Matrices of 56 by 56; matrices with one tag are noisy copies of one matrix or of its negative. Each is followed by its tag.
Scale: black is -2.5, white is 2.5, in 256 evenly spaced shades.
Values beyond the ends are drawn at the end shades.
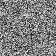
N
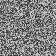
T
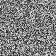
T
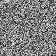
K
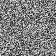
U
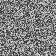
T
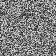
N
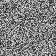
K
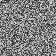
K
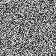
K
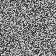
U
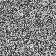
T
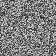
N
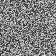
U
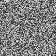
K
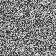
T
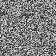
N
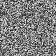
N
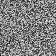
U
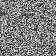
N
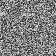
N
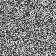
T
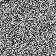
K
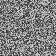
T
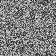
T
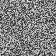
U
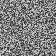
U
